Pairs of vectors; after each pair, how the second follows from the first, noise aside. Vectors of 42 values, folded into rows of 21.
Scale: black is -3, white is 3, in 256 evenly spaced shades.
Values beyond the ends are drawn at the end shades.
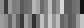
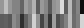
sign-scrambled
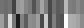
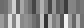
sign-scrambled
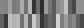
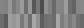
shrunk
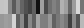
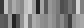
sign-scrambled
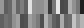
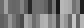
sign-scrambled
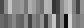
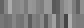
shrunk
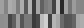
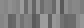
shrunk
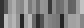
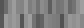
shrunk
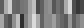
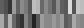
sign-scrambled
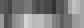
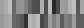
sign-scrambled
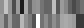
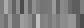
shrunk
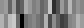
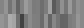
shrunk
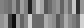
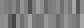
shrunk
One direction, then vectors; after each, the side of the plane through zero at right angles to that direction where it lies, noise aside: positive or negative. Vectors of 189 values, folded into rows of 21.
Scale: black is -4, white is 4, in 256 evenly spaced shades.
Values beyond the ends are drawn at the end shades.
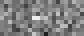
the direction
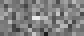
positive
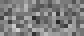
negative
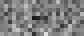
negative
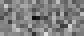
negative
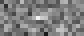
positive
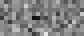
negative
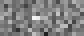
positive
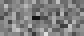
negative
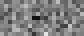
negative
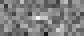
positive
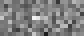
positive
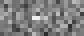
positive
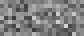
positive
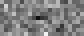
negative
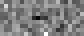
negative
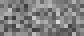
positive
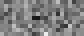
negative
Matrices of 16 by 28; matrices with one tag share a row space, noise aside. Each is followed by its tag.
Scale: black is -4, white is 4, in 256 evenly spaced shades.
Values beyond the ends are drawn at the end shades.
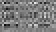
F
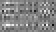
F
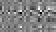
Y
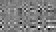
Y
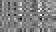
Y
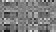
F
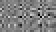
Y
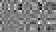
Y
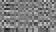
F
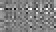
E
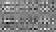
F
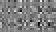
Y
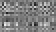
F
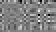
Y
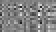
Y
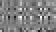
Y
